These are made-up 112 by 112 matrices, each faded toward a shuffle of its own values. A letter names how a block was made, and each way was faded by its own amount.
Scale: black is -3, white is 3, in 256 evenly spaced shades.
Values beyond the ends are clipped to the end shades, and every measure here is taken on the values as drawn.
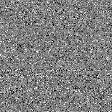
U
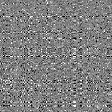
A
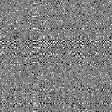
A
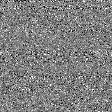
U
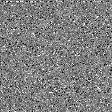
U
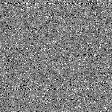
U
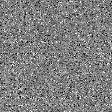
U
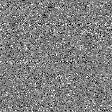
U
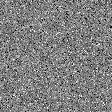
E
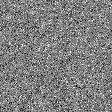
E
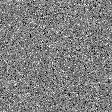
E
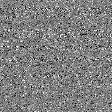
U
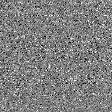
U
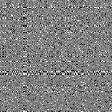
A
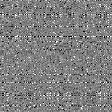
A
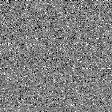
U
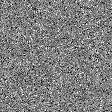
E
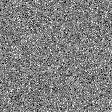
E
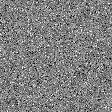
E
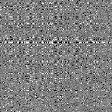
A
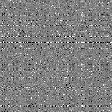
A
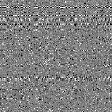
A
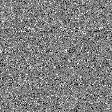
U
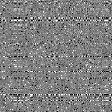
A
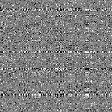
A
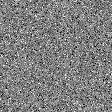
E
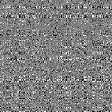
A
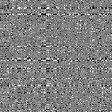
A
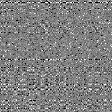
A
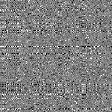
A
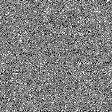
U
